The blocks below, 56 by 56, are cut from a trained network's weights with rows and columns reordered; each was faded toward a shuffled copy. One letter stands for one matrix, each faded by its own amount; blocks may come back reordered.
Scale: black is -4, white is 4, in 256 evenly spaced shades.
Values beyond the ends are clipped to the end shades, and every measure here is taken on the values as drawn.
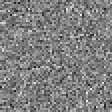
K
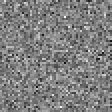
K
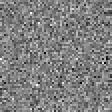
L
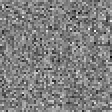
L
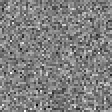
K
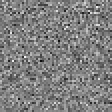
K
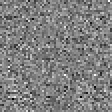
L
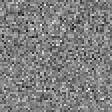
K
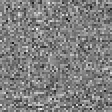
K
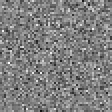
K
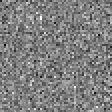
L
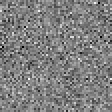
L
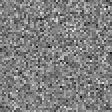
L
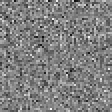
K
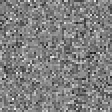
K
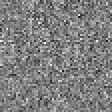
K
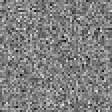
K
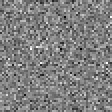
L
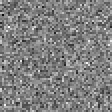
K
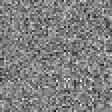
L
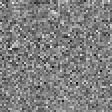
K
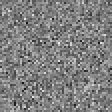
L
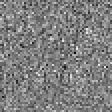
K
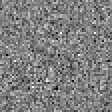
L
